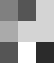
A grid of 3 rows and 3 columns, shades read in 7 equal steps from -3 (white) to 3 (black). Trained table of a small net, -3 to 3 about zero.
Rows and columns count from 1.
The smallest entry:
-3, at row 3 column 2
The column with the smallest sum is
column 2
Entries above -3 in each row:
3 3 2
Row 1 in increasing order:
-2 0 1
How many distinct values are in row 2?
2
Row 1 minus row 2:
1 3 0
